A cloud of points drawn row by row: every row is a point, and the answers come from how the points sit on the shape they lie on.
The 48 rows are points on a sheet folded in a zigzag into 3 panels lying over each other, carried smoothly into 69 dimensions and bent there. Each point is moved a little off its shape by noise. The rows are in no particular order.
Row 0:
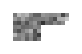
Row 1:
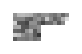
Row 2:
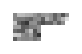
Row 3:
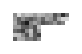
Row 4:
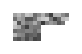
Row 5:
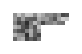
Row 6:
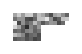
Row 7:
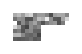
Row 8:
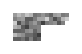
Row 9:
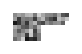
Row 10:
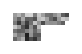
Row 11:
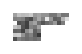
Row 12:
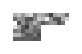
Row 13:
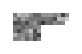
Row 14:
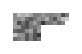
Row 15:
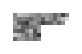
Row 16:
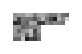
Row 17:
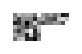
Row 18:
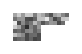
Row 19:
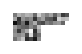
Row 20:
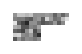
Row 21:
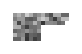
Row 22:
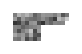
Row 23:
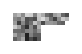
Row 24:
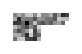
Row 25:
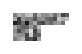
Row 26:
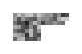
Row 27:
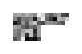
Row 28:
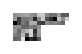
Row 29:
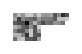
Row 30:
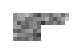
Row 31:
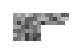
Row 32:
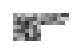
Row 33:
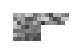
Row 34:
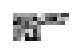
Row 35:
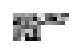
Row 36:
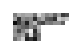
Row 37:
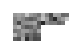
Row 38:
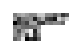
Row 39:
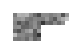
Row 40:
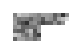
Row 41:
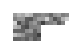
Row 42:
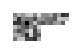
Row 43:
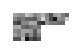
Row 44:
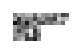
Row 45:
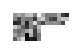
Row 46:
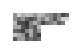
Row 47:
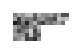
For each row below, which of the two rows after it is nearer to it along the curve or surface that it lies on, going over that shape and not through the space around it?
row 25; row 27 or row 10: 27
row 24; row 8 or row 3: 3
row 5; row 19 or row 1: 1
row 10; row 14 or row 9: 14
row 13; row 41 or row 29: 41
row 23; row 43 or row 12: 12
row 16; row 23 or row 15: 15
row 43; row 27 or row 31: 27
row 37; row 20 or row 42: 20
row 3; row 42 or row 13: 42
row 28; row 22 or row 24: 22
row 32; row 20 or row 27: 20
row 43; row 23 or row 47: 47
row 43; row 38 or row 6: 38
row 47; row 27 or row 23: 27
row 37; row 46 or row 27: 27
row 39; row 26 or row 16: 16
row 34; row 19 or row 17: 19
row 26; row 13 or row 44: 44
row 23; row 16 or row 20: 20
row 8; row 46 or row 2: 2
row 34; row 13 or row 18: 13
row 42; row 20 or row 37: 20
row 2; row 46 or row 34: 46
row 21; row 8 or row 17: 8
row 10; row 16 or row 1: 1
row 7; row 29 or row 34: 29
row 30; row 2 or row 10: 2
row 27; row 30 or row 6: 30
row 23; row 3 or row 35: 3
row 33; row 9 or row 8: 8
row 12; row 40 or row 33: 33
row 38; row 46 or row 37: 37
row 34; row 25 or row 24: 25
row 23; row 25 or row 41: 41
